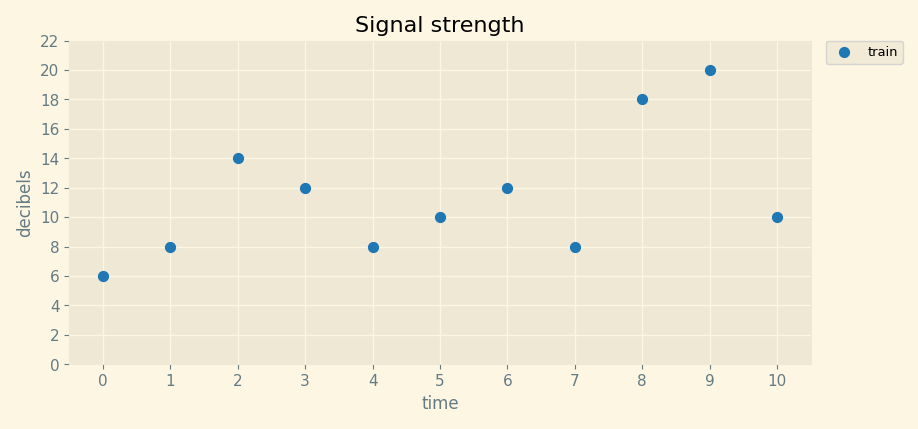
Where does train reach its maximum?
9
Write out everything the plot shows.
Title: Signal strength
x-axis: time, ticks 0 1 2 3 4 5 6 7 8 9 10
y-axis: decibels, ticks 0 2 4 6 8 10 12 14 16 18 20 22
Legend: train
Values:
train: 6 8 14 12 8 10 12 8 18 20 10
